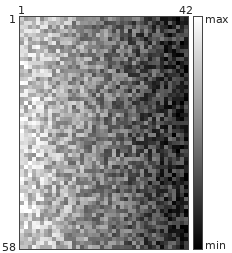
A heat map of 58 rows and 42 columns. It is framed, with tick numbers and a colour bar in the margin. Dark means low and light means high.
Slope: up to the left. Odd rows or columns: none. Average level on the scale: 50%. Grain: fine. Stripes: none.
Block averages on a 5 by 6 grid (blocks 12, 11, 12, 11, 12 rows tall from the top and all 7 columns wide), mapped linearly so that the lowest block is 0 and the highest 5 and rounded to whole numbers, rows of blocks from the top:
5 4 3 2 1 0 | 5 4 3 2 1 0 | 5 4 3 2 1 0 | 5 4 3 2 1 0 | 5 4 3 2 1 0
